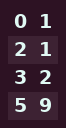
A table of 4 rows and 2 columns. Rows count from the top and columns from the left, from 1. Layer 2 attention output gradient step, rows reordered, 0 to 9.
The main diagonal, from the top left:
0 1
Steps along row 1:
up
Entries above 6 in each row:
0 0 0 1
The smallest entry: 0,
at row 1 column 1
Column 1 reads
0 2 3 5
